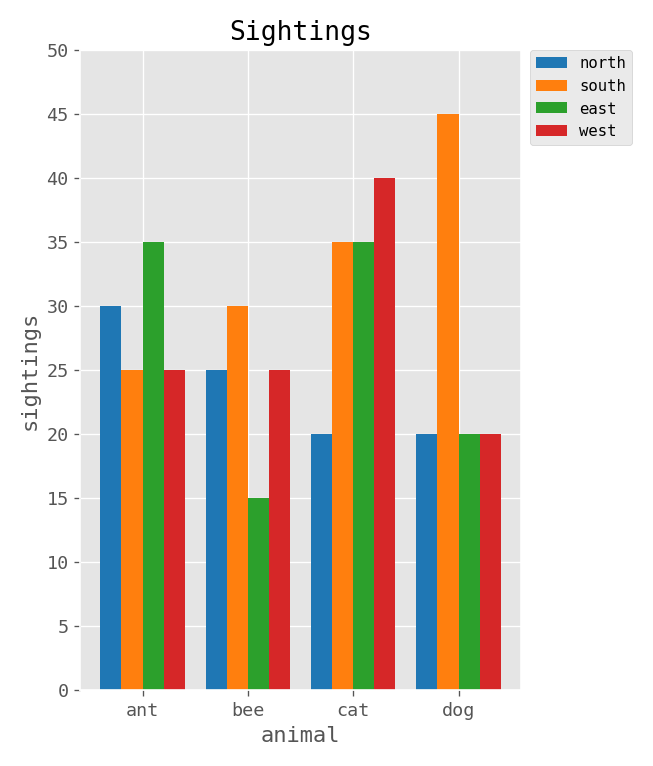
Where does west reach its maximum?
cat
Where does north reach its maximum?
ant
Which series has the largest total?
south
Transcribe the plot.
Title: Sightings
x-axis: animal, ticks ant bee cat dog
y-axis: sightings, ticks 0 5 10 15 20 25 30 35 40 45 50
Legend: north, south, east, west
Values:
north: 30 25 20 20
south: 25 30 35 45
east: 35 15 35 20
west: 25 25 40 20
